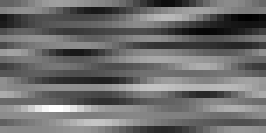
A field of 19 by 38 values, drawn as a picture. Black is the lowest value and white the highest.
Ninth with the highest average: bottom left. Grain: streaks across. Ninth with the lowest average: top right. Histogram: bell-shaped.
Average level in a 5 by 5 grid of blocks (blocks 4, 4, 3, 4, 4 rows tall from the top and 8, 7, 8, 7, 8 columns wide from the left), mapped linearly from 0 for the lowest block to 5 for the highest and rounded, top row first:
11220 / 21200 / 21242 / 21234 / 45323
